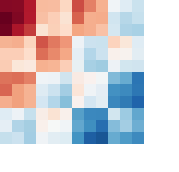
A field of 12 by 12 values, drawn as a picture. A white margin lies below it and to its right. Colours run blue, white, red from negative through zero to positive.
The bottom right is the ninth with the lowest average. The ninth with the highest average is the top left. Neither half mirrors the other. Overall the values sit about 50% of the way up the scale. The field climbs toward the top left. A checkerboard runs through the table. There are no lone odd cells.
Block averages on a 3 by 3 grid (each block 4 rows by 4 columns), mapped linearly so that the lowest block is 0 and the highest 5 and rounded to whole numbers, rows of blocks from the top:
5 4 2 / 4 2 1 / 2 1 0
